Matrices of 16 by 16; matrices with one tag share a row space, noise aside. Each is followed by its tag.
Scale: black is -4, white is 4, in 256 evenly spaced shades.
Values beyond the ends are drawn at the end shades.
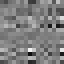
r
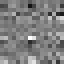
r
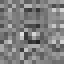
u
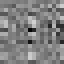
r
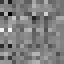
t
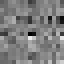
r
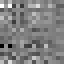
t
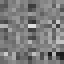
r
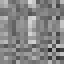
r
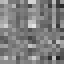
r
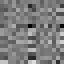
r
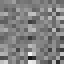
r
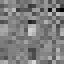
r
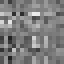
t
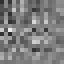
t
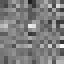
r
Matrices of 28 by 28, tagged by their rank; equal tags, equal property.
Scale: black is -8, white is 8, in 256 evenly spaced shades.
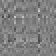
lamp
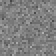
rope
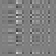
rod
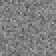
rope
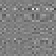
lamp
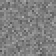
rope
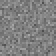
rope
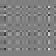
rod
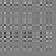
rod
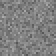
rope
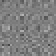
lamp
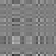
rod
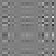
rod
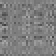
lamp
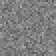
rope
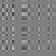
rod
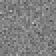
rope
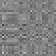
lamp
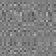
lamp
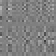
lamp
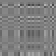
rod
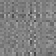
lamp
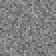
rope
